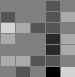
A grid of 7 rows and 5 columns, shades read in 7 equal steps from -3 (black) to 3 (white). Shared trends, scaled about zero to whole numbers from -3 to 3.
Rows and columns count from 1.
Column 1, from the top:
0 -1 2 1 0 1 0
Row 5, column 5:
1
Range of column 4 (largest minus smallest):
2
